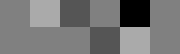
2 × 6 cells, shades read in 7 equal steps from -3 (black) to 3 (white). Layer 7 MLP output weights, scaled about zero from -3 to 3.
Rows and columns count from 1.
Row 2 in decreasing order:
1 0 0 0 0 -1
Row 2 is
0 0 0 -1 1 0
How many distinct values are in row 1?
4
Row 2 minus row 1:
0 -1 1 -1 4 0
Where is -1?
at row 1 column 3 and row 2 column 4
